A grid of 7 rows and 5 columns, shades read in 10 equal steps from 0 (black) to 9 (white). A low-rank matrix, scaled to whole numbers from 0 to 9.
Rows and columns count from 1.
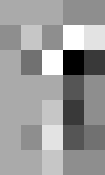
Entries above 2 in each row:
5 5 3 5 4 5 5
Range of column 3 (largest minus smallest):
4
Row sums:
28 34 21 26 26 26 29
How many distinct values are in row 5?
4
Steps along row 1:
same same down same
